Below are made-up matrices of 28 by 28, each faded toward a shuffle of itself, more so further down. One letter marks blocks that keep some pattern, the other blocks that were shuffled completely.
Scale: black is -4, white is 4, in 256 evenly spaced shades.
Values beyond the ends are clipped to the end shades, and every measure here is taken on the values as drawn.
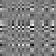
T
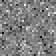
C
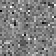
C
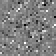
C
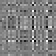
T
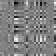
T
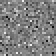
C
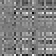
T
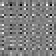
T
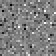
C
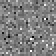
C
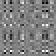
T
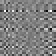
T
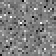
C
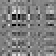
T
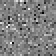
C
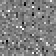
C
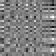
T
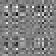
T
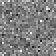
C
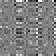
T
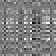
T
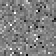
C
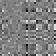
T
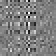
T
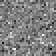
C
